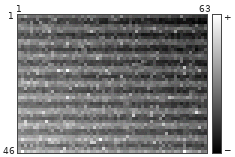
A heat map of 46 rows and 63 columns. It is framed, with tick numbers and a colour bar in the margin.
The bottom left is the ninth with the highest average. The top right is the ninth with the lowest average. Stripes running across repeat 10 times from top to bottom. The field climbs toward the bottom left.
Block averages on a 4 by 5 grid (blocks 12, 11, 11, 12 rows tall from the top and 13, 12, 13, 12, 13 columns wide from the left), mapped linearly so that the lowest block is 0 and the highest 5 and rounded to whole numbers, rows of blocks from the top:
32110 / 43221 / 44322 / 54432
